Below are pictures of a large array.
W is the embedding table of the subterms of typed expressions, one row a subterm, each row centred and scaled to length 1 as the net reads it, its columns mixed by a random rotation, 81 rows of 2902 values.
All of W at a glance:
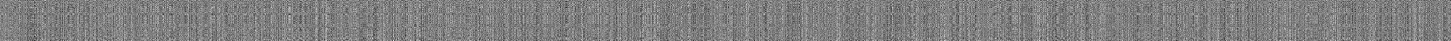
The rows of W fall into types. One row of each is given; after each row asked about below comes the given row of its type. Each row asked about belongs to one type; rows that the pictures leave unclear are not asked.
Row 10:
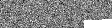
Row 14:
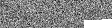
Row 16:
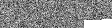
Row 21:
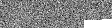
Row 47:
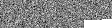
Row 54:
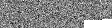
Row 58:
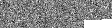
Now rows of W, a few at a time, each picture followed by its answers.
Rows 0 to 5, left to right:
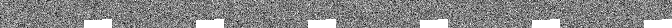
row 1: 54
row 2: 58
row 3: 14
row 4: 21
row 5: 10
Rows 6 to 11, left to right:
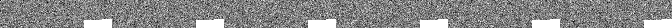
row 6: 10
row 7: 47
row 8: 54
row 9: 14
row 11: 58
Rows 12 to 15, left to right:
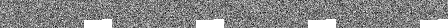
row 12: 16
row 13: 21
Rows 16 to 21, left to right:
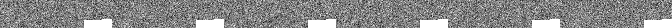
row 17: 21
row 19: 47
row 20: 16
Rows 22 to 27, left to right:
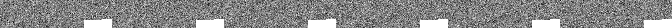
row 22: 47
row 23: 47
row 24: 16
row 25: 14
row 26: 54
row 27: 10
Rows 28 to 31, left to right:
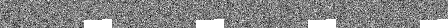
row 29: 10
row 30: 58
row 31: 21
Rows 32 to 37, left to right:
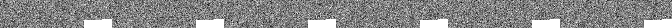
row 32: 58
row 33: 21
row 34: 47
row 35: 16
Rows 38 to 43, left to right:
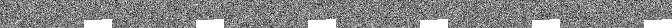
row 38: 14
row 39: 58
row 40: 47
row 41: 21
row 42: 16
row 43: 14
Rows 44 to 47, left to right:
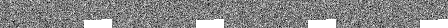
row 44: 58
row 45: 47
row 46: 16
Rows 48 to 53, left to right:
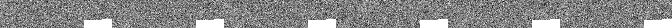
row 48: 16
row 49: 21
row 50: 16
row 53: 16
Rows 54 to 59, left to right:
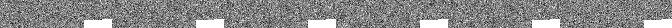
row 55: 58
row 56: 58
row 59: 10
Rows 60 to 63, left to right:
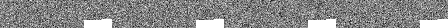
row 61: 16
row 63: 10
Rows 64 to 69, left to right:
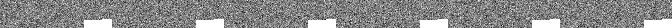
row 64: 14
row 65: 10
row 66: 54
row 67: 10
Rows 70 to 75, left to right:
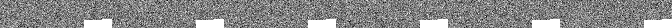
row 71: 14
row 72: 10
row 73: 58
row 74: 10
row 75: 21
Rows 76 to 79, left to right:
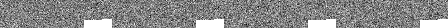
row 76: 21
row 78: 47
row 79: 16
